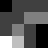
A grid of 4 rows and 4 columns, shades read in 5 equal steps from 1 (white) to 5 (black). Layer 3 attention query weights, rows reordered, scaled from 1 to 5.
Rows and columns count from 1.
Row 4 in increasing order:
1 2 4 5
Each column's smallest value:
1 2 3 3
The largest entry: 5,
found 3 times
